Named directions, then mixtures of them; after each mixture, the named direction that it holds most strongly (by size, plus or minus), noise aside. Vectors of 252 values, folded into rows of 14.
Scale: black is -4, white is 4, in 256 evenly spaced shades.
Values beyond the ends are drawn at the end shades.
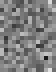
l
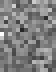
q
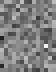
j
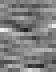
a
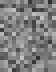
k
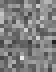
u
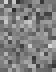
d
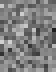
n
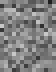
k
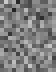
d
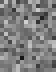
k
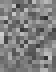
q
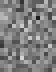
u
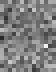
j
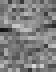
a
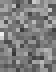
q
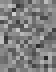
l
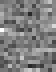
a
